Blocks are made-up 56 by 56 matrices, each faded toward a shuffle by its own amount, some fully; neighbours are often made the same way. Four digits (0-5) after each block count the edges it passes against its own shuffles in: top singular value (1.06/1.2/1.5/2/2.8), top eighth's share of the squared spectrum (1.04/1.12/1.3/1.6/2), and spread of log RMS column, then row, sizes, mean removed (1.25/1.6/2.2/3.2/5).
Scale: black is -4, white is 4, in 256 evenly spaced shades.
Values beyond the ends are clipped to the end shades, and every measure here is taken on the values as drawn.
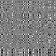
5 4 3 3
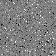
2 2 0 0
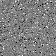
1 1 0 0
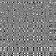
5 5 3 3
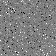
1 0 0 0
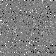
2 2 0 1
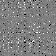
3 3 2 2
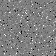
0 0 0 0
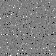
3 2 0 1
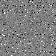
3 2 0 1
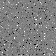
1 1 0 0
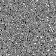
2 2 0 0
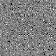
3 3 1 1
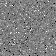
0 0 0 0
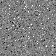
0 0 0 0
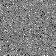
0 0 0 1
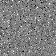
0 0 0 0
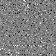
3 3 1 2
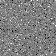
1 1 0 0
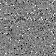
2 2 0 1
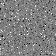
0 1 0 0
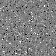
1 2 0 1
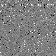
2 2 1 1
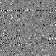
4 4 1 2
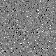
2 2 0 1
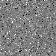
2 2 0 1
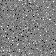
1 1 0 0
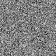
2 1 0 0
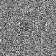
3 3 1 1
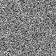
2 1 0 0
